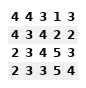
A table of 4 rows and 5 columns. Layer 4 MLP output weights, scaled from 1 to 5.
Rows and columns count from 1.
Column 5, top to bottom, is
3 2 3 4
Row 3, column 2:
3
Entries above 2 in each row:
4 3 4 4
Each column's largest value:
4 4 4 5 4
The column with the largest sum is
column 3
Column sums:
12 13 14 13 12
